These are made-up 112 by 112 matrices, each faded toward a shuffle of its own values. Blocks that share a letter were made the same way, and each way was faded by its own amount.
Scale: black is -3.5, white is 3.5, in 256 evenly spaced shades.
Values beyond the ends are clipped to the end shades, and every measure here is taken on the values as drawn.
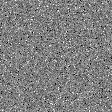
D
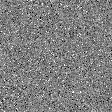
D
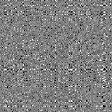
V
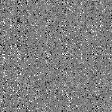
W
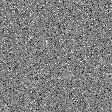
D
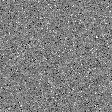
D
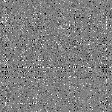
W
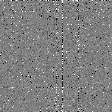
W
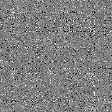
W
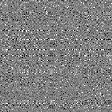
V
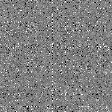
W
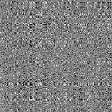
V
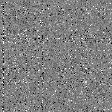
W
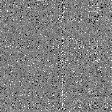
W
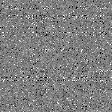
W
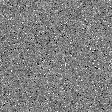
D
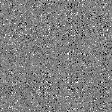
W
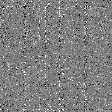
W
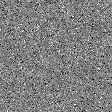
D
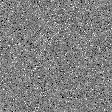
D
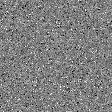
D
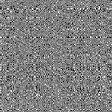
V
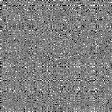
V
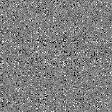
W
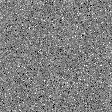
D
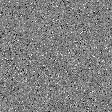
D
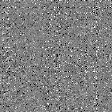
W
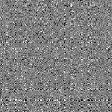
V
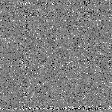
W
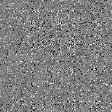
W
